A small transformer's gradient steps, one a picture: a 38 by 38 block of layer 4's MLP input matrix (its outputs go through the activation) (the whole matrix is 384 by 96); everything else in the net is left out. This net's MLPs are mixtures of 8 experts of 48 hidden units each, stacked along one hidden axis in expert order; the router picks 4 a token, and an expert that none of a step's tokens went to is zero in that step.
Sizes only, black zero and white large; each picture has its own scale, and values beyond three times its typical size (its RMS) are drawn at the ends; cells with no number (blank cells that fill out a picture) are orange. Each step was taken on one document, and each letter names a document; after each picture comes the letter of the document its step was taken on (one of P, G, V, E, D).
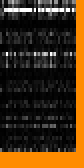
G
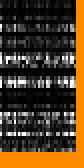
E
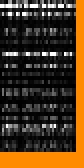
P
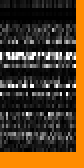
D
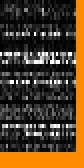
P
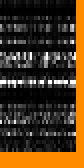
E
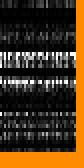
D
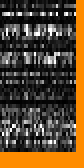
G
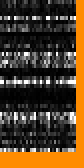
E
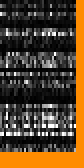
G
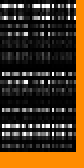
P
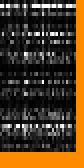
P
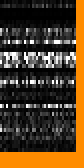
D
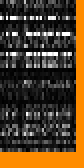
G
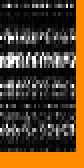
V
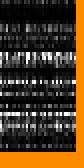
D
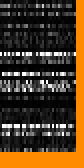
P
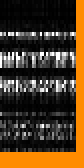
V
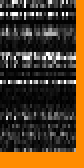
G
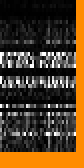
D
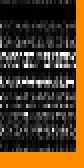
D
